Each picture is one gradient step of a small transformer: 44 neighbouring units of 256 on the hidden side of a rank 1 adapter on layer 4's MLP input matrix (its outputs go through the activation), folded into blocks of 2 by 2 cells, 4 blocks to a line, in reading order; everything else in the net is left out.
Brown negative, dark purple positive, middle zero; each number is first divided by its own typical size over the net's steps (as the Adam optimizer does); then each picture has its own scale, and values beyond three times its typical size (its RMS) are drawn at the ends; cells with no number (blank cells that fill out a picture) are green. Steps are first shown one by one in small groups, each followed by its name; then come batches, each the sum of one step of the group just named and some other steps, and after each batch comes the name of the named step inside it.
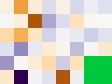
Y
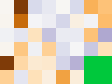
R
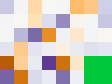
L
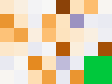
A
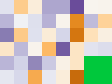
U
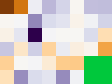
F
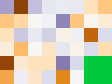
R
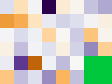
Y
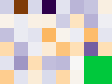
U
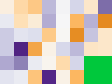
U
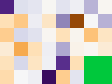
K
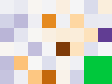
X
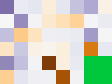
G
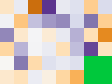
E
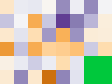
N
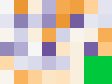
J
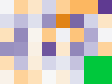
J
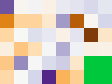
K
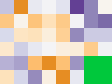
G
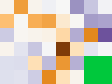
X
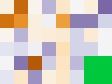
J
